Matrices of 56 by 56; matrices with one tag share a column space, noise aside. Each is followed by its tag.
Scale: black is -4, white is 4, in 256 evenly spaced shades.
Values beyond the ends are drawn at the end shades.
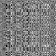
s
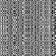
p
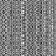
p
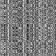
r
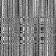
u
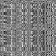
s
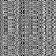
p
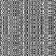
p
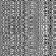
p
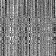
u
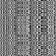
p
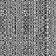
p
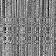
u
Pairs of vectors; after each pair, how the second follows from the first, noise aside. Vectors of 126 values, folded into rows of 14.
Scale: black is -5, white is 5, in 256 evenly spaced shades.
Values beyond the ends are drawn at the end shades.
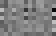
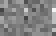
sign-scrambled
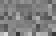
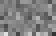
copied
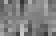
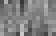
copied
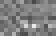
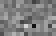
sign-scrambled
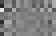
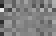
copied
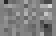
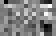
scaled up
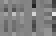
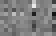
sign-scrambled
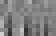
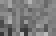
sign-scrambled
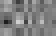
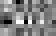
scaled up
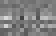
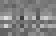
copied
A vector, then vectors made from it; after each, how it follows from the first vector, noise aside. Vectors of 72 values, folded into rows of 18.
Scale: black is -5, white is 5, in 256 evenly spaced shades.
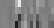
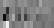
wrapped around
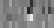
wrapped around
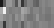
wrapped around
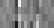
sign-scrambled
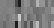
sign-scrambled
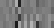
sign-scrambled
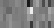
wrapped around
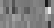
wrapped around
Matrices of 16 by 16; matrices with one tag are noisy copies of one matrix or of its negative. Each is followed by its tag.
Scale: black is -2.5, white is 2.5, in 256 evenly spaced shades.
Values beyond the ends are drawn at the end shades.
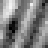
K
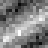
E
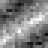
E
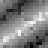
E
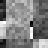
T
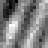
K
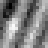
K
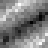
E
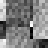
T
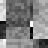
T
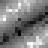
E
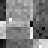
T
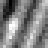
K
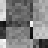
T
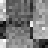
T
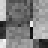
T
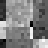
T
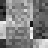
T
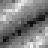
E
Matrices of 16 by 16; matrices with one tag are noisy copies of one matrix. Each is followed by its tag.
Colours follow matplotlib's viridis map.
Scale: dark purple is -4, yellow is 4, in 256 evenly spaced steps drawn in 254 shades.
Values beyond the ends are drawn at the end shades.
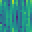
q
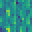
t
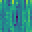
q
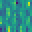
t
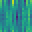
q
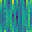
q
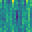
q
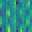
t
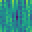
q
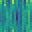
q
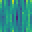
q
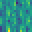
t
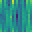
q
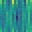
q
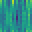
q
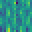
t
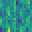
t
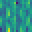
t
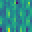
t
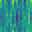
q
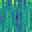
q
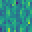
t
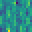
t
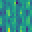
t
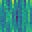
q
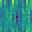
q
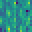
t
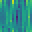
q
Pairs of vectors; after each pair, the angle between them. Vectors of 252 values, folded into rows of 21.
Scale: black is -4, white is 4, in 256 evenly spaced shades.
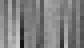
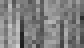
nearly parallel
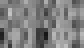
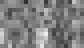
nearly opposite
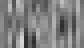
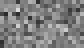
orthogonal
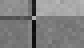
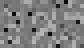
orthogonal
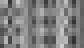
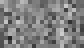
partly aligned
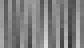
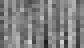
nearly opposite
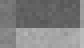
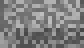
partly opposed
